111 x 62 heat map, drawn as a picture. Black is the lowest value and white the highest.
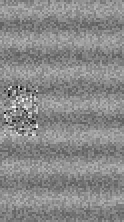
There is no overall slope. In the middle left lies a patch that is rougher than the rest. Horizontal stripes repeat 7 times down the table. Values change most from cell to cell in the middle left.
